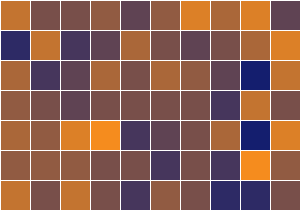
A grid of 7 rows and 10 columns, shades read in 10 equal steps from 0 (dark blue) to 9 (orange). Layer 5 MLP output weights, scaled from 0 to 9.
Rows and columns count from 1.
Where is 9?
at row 5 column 4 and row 6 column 9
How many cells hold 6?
8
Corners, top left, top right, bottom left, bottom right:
7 3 7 4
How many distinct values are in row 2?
7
